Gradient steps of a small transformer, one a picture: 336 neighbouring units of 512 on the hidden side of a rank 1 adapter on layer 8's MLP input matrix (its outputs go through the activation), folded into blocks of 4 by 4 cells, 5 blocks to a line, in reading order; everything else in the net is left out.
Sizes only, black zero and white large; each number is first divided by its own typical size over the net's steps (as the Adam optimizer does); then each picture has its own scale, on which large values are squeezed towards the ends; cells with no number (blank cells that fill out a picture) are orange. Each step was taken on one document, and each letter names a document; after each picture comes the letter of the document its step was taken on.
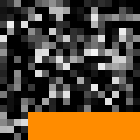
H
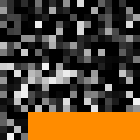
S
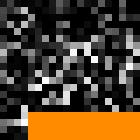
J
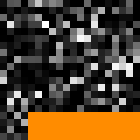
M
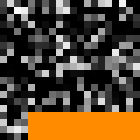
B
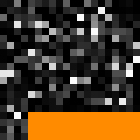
M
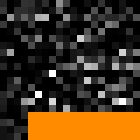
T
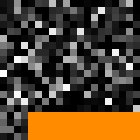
M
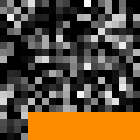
B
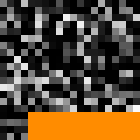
S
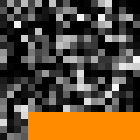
B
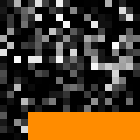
H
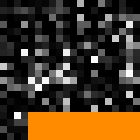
J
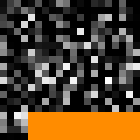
J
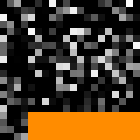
H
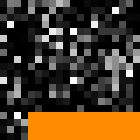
M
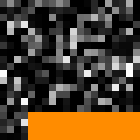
M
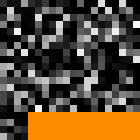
S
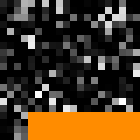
T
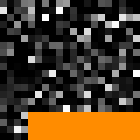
T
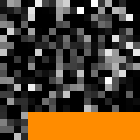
H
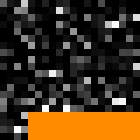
T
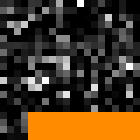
J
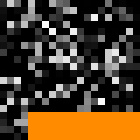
H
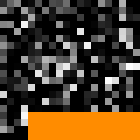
J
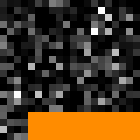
M
